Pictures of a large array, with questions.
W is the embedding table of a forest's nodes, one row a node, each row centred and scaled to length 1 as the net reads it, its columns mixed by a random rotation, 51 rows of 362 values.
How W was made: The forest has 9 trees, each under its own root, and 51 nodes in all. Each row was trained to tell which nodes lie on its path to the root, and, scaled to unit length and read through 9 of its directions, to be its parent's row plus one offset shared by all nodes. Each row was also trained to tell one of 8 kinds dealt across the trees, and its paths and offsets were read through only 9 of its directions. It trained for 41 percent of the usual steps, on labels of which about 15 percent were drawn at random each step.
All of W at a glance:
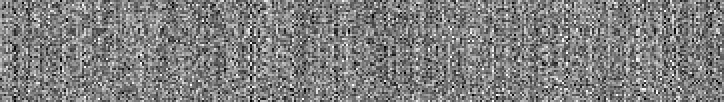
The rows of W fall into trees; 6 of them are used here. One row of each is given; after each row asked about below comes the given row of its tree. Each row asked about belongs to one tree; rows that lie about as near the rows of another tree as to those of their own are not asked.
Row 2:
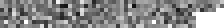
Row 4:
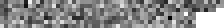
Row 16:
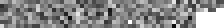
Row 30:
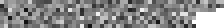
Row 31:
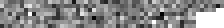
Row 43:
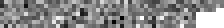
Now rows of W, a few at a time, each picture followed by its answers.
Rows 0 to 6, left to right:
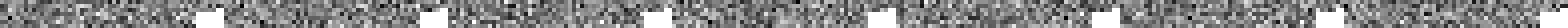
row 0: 30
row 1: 4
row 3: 2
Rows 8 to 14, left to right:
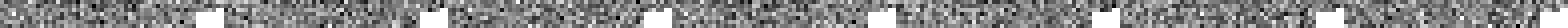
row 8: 2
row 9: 4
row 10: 4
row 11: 2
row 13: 31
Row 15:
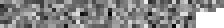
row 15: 16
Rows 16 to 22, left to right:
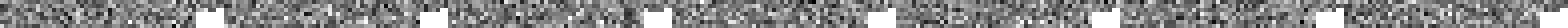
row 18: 31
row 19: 4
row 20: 4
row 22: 30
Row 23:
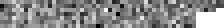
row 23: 16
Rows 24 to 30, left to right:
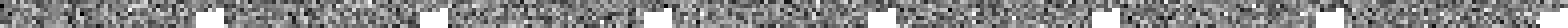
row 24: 16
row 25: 16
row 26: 31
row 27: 16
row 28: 16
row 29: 30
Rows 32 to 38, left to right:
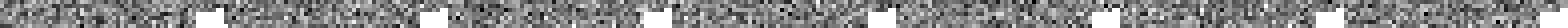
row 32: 31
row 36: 16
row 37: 2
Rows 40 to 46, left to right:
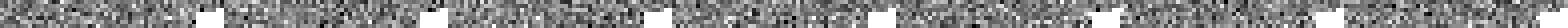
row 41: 4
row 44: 31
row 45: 31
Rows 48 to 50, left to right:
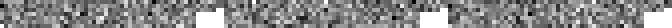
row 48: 16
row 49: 4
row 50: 16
